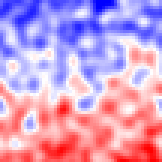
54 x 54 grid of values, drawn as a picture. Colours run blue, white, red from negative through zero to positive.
The field climbs toward the bottom. There are no lone odd cells. The field is mottled with small blotches.
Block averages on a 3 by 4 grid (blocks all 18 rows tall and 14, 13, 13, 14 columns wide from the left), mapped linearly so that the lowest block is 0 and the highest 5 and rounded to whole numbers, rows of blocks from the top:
0 0 0 1
2 2 2 3
4 5 4 5
